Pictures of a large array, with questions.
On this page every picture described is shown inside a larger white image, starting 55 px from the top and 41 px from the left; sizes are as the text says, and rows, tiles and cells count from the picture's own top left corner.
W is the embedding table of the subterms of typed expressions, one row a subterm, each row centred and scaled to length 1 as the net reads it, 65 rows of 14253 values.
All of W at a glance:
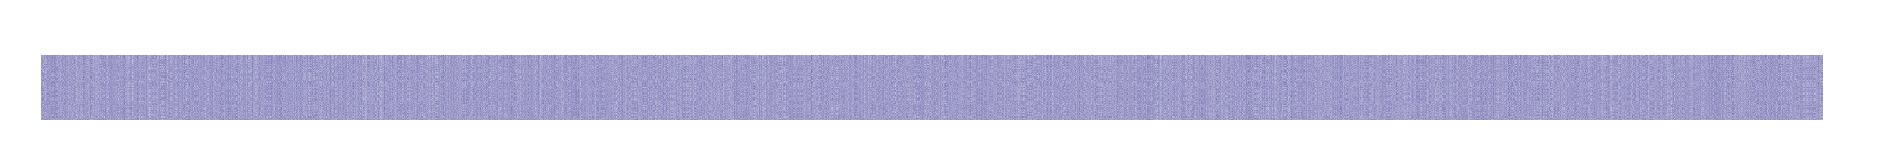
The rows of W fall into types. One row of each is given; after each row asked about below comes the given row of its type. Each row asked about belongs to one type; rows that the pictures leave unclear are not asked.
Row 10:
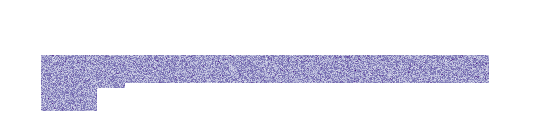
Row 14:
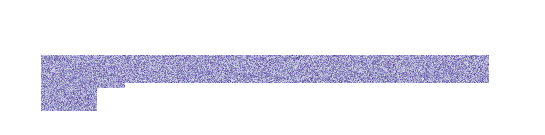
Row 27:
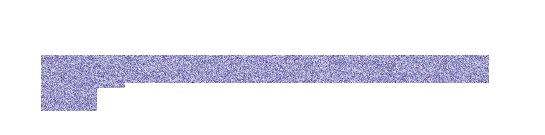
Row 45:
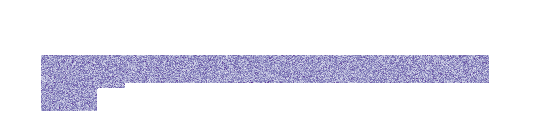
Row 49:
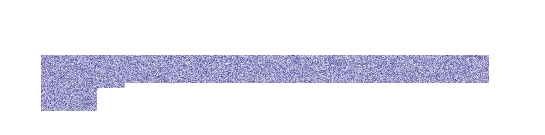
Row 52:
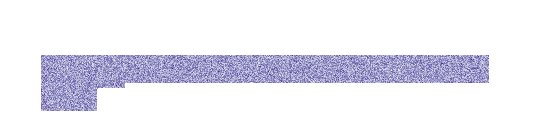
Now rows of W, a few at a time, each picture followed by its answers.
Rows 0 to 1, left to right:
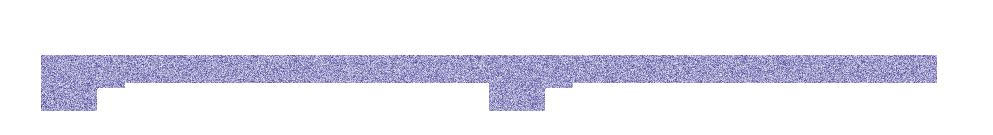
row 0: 52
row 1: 49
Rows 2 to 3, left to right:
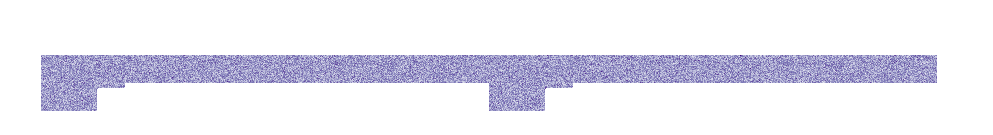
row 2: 27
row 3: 27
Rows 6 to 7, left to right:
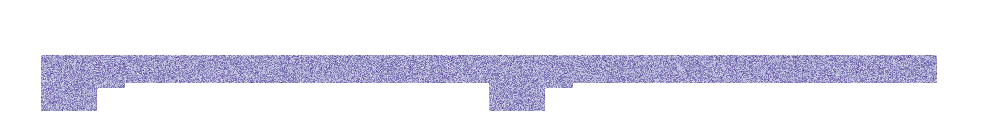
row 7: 10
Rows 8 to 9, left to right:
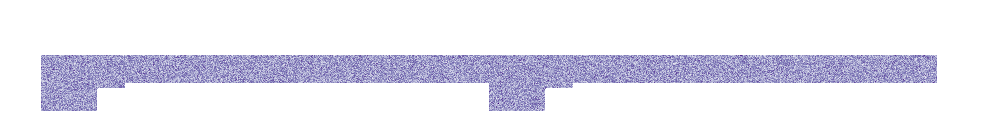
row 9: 49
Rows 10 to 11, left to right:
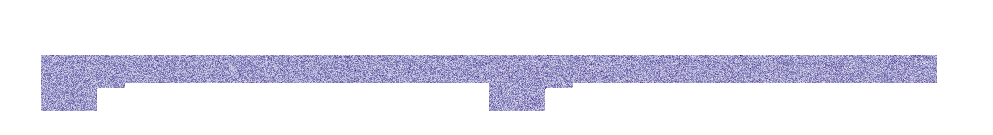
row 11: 27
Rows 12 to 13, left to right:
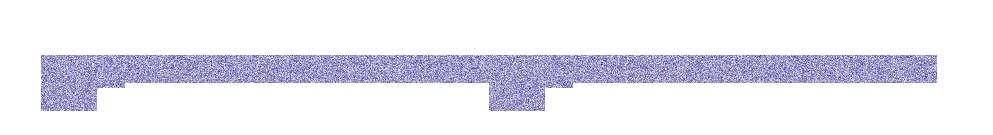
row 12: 52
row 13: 10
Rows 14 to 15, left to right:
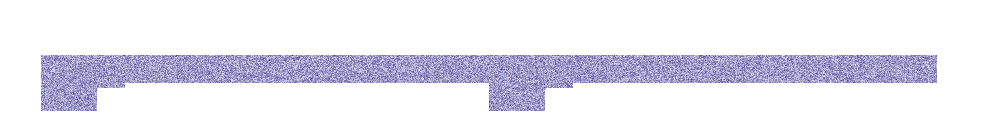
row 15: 27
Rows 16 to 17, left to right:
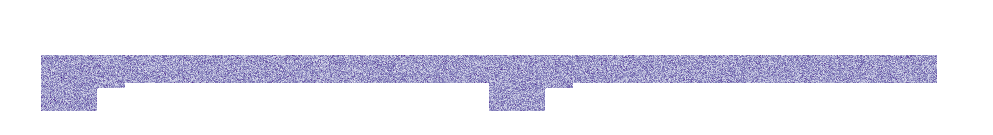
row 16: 27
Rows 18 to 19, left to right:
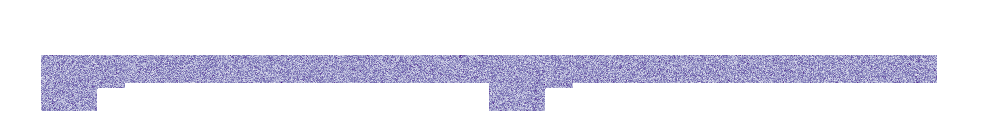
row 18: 45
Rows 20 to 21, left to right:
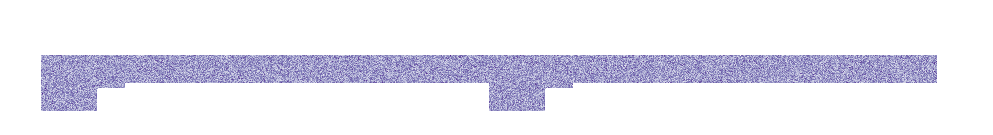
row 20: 10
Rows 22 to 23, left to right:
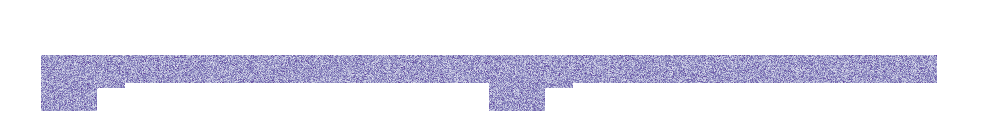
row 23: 52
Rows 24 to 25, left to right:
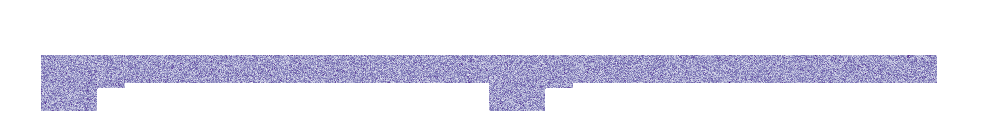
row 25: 45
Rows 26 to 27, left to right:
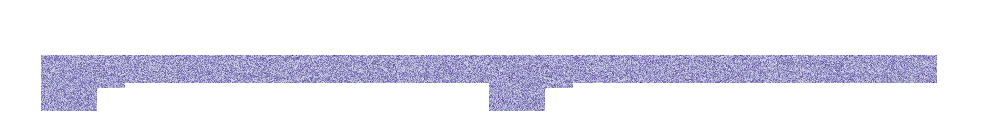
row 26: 14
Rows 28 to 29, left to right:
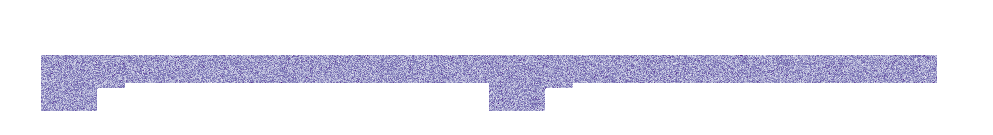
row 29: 49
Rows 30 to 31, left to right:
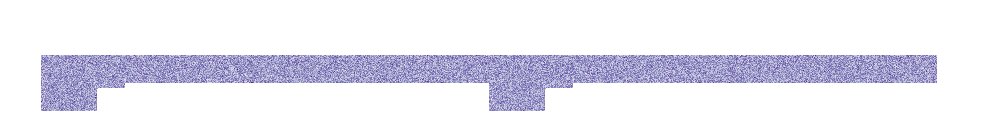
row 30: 10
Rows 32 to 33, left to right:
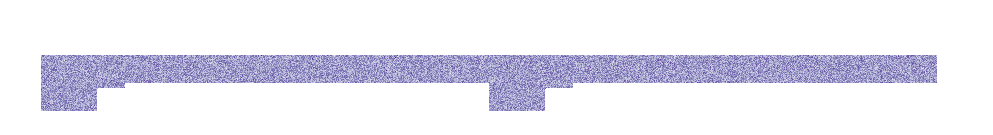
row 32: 52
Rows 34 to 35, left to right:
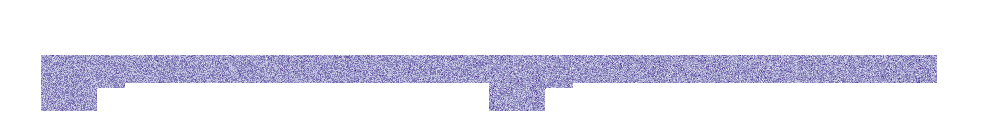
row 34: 10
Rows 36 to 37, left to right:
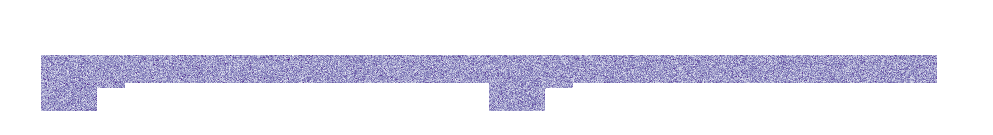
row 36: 14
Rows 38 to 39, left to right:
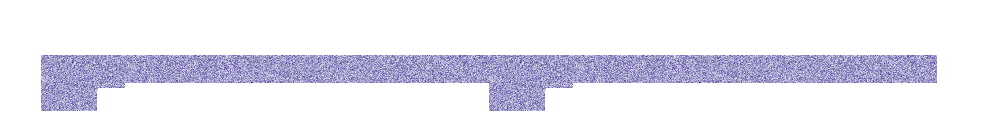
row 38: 45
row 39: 45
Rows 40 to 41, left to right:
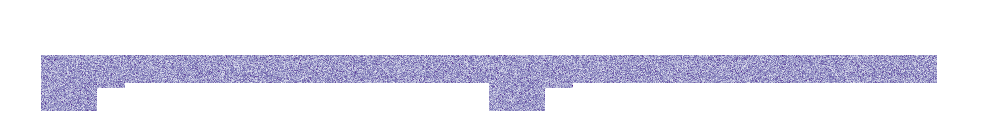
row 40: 14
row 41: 14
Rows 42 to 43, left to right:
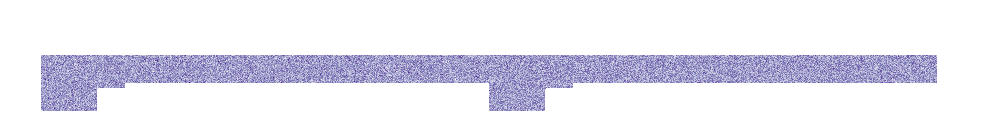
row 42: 52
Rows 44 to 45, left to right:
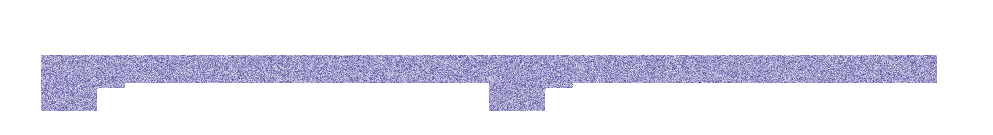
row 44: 10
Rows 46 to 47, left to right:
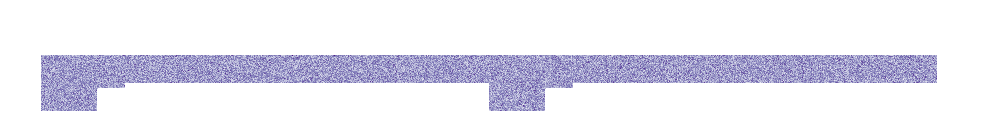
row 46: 14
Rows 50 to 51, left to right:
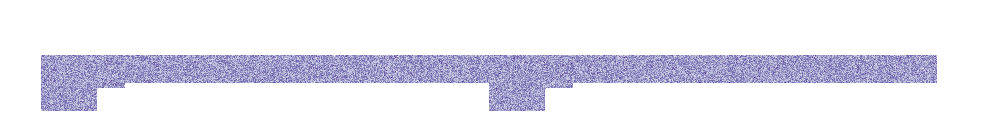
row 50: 52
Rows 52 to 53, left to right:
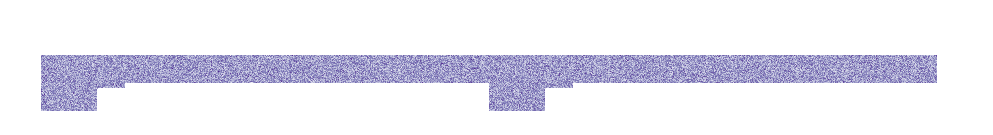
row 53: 52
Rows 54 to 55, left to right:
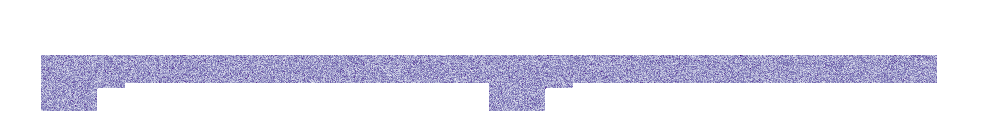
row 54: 52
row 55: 27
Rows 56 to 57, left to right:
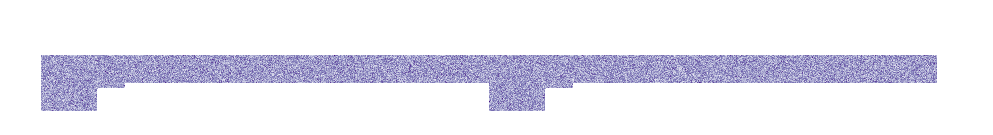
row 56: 49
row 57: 10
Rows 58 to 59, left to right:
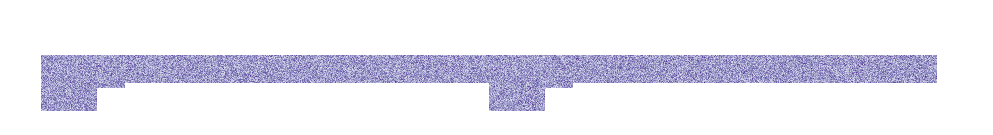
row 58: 52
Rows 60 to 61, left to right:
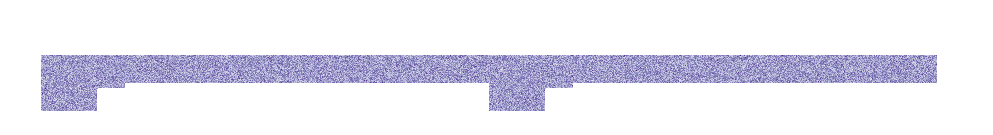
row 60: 10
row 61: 14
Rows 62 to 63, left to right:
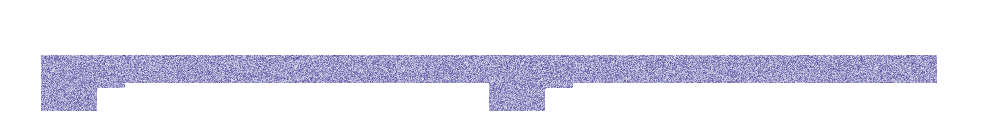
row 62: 14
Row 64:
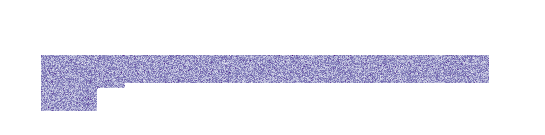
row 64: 49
